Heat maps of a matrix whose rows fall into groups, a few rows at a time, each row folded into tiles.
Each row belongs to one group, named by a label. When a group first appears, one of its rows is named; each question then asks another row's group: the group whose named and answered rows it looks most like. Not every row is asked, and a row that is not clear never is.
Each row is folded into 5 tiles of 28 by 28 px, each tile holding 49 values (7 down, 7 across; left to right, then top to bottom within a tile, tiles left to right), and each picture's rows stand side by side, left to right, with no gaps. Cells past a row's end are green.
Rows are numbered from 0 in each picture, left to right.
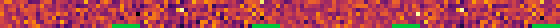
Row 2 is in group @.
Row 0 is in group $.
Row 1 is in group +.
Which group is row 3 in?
+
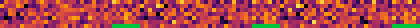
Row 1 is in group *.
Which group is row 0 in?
*
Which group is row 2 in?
*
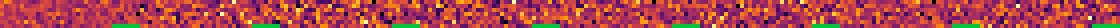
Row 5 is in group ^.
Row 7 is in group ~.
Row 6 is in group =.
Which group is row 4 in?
=
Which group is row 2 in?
=
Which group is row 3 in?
*
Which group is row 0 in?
$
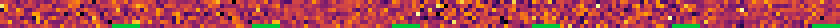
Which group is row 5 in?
+
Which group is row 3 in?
*
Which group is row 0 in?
=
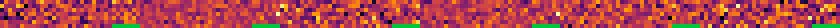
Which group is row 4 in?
^
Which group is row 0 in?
*
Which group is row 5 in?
~
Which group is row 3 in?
@
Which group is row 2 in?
=
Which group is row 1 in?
@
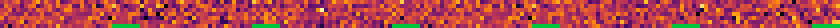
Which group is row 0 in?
^
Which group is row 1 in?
*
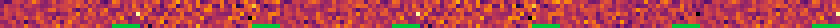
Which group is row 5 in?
@
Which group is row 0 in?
@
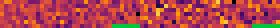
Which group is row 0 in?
$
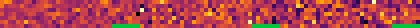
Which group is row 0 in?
$
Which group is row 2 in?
*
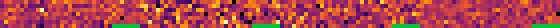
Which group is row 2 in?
^
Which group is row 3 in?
$
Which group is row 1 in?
=
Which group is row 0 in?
+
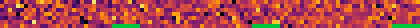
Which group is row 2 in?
^
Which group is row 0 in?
*
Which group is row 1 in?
=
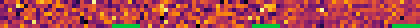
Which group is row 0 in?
*
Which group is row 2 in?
+
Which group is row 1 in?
~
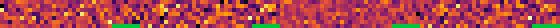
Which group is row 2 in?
$
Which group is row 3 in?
~
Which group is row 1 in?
~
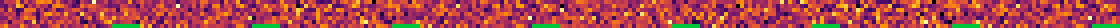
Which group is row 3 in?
~
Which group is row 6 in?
=
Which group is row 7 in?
~
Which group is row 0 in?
*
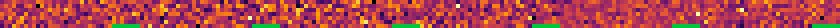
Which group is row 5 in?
+
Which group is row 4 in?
@
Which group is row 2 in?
=
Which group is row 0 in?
^
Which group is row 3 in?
~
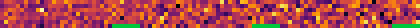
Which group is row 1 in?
^
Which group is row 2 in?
=
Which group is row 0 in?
+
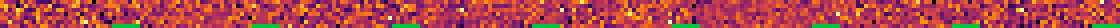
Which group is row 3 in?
+
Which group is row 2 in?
~
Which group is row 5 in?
@
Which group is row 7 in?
+
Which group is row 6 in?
=
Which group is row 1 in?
^
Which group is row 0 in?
=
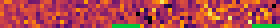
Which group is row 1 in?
*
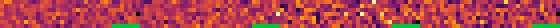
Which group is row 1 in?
@
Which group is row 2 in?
*
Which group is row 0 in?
$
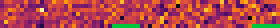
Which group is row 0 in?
+
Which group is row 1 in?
^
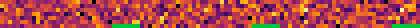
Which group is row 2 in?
~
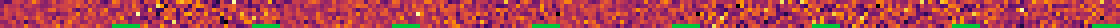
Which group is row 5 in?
^
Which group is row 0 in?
@
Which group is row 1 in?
*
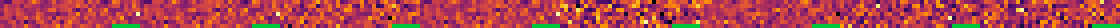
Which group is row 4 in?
=
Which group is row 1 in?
@
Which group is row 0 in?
@
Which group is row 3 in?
@
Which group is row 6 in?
~
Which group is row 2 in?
^
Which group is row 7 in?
+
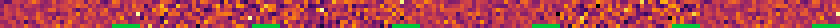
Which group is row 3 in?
$
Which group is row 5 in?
@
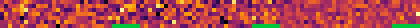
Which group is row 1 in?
*
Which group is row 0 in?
~
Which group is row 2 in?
@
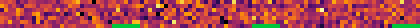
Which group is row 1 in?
*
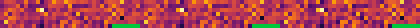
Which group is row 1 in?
+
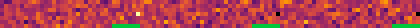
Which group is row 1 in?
$
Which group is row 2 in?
$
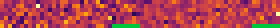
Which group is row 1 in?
@
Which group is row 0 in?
~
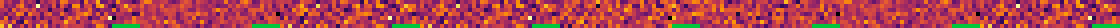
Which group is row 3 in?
~
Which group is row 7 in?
~
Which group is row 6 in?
$
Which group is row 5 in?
$
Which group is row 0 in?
~
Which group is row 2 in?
~
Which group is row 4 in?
^
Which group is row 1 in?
$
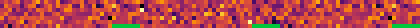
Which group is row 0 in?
^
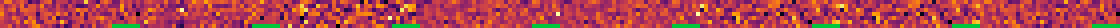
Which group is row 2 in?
~
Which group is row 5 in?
=
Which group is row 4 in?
@
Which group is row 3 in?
@
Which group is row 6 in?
=
